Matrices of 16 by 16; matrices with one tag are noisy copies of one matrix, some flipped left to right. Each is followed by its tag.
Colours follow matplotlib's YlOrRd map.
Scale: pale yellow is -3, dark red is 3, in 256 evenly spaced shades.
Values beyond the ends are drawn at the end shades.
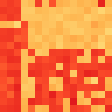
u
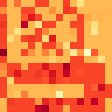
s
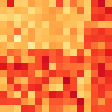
u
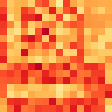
s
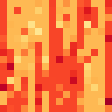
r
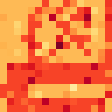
s
